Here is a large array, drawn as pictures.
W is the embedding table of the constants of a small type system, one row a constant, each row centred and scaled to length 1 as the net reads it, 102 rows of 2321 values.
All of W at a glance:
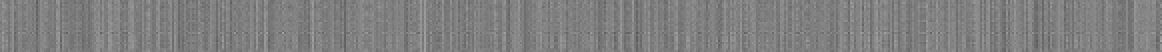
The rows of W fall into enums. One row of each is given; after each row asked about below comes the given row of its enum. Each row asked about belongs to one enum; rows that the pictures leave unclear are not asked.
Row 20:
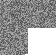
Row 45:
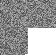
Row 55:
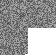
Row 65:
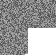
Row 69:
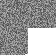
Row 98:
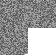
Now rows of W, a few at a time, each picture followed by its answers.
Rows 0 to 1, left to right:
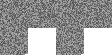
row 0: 65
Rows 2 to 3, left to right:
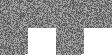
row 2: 55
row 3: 69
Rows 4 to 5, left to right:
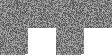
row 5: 69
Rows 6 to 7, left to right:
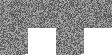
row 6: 20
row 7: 65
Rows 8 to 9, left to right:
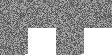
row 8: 55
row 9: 65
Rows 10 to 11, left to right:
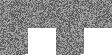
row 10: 20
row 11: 98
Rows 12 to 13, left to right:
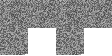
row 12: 20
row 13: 20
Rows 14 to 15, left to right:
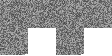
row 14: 20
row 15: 55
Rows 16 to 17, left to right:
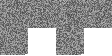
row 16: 69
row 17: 20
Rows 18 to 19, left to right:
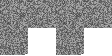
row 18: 55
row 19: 55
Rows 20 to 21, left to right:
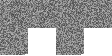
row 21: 69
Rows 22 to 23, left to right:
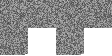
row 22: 55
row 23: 65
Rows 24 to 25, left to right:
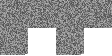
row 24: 69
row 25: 65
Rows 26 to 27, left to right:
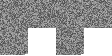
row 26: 65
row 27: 45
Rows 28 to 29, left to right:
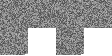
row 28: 65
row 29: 45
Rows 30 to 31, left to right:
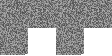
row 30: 69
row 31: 69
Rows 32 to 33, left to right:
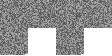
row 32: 65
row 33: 55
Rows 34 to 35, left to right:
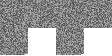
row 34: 98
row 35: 69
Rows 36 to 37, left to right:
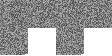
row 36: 20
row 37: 69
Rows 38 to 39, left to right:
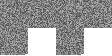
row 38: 69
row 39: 55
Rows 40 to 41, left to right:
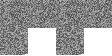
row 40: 20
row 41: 20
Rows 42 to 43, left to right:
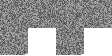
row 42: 65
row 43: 55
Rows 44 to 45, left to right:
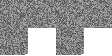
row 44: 55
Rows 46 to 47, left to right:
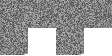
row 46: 98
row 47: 65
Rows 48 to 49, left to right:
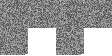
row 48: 69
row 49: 20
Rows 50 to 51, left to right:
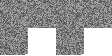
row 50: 45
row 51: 55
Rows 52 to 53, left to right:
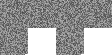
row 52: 69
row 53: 65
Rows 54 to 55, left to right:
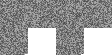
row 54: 98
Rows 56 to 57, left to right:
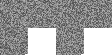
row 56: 45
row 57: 69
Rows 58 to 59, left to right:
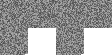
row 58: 65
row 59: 69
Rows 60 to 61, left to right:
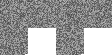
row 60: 55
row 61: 20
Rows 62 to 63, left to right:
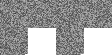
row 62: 45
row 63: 98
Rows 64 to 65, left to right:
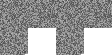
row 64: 65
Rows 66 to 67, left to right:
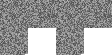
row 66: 65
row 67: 65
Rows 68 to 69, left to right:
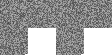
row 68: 55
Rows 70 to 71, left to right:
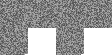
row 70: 98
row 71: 69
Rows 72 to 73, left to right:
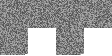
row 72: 69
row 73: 98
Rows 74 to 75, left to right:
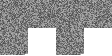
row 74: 65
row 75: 98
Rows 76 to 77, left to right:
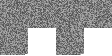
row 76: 69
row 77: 98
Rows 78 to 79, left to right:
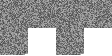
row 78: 65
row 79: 98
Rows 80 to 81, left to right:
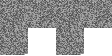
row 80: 98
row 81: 98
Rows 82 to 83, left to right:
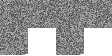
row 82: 20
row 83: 98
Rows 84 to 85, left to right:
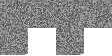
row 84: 69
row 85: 98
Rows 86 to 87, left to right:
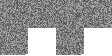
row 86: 69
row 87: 55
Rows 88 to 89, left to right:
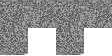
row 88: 98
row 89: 98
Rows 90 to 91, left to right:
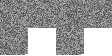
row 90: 45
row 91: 20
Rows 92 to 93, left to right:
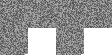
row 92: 98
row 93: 69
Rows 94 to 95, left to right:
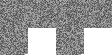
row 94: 98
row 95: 20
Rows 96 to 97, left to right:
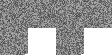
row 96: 65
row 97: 55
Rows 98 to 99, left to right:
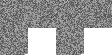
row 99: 65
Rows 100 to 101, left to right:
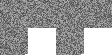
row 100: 45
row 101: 65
